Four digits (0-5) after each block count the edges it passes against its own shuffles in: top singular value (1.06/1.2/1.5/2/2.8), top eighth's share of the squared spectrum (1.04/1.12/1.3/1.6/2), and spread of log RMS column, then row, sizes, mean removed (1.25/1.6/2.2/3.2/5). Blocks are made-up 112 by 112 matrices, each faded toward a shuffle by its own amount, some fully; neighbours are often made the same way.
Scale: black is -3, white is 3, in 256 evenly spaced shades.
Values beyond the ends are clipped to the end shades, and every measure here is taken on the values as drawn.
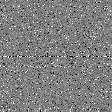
2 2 0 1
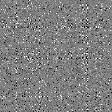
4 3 2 2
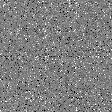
2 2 0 1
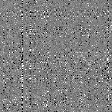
4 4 3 2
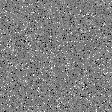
2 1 0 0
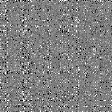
4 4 3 3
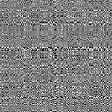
5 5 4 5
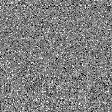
3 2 0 2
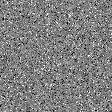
0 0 0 0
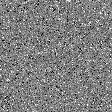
0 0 0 0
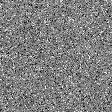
1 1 0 0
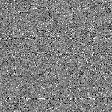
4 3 1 2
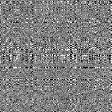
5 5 3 4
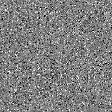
3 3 1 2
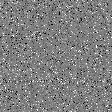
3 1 0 0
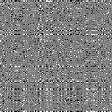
5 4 3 3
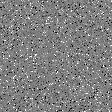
0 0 0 0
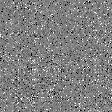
4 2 1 1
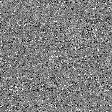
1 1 0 2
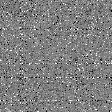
2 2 2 3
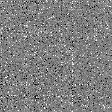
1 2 2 2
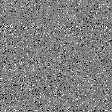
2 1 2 2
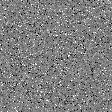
0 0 0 0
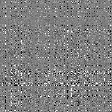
2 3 4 4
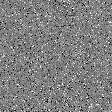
0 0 0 0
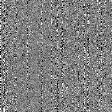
2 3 4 0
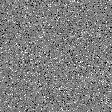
3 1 0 0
